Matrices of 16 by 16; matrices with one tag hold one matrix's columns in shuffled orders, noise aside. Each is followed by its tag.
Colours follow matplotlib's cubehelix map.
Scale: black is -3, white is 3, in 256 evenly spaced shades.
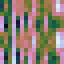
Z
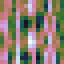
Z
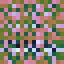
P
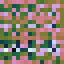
P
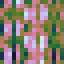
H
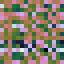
P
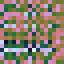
P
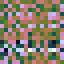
P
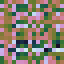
P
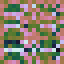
P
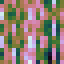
H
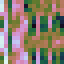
Z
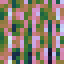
H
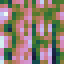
H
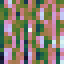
H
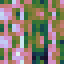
H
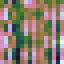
H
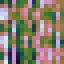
H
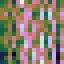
H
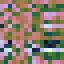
P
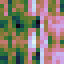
Z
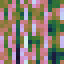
H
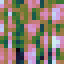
H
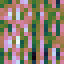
H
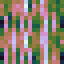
Z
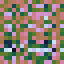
P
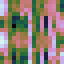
Z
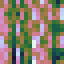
H
